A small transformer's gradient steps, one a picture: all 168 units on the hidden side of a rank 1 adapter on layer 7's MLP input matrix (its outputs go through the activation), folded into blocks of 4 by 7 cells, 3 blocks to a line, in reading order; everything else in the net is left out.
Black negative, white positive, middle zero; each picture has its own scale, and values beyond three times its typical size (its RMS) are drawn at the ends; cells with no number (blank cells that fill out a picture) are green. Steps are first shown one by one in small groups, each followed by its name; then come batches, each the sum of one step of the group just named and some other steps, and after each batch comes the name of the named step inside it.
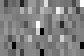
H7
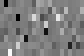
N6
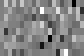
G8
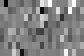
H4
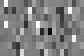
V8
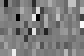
H4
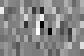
V8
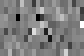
G8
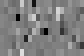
H7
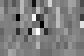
H4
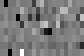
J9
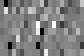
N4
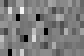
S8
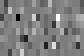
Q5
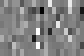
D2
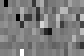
J9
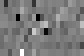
J9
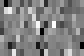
N4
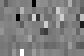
J9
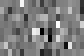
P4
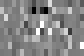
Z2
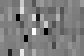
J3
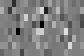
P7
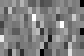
P4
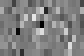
P7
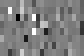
J3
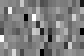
P4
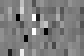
J3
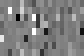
J3
